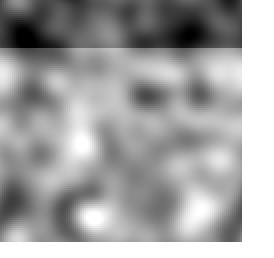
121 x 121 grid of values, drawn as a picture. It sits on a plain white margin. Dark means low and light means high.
No lone cell stands out from its neighbours. The ninth with the lowest average is the top left. A horizontal seam about 20% of the way down splits the table, and the bottom part is higher.
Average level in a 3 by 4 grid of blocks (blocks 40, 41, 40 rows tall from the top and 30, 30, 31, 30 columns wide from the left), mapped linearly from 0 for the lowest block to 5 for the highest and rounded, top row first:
0 2 1 1
3 5 3 4
2 4 3 4
